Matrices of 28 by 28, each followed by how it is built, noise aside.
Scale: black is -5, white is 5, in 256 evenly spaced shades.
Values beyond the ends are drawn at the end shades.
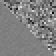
upper triangular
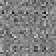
low rank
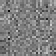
low rank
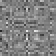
low rank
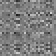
low rank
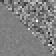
upper triangular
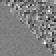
upper triangular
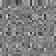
low rank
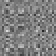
low rank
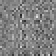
low rank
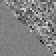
upper triangular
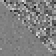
upper triangular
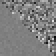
upper triangular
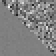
upper triangular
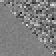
upper triangular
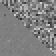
upper triangular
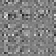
low rank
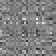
low rank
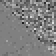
upper triangular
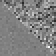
upper triangular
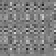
low rank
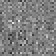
low rank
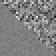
upper triangular
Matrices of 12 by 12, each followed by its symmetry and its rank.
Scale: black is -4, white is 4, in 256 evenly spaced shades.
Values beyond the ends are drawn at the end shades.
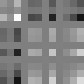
symmetric, rank one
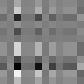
neither, rank one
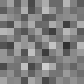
antisymmetric, rank two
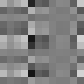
neither, rank one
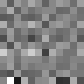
neither, rank two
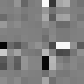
antisymmetric, rank two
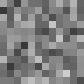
neither, full rank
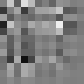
antisymmetric, rank two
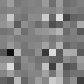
neither, rank two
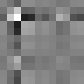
symmetric, rank one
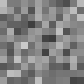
neither, full rank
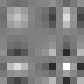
symmetric, rank one
